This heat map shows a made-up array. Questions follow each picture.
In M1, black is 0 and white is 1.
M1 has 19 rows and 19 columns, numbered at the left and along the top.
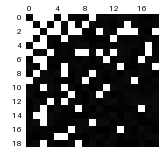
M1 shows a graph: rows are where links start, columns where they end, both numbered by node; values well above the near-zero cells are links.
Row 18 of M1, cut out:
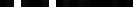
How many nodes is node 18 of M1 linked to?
2
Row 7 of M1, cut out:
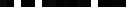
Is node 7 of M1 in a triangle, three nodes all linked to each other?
yes
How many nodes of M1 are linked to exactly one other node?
0
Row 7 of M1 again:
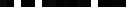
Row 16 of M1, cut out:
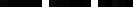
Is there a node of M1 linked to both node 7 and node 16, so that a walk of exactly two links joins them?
yes
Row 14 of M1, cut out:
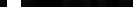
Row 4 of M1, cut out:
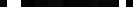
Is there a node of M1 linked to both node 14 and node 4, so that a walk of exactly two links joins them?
yes
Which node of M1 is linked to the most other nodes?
node 2
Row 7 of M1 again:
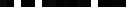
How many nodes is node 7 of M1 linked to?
4
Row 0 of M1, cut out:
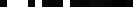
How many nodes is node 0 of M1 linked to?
5
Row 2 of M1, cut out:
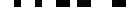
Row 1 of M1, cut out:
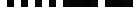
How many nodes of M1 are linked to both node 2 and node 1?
4
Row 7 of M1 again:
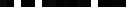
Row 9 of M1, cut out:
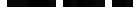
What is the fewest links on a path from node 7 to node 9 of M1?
3
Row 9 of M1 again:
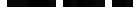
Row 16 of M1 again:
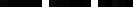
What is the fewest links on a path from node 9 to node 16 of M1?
4
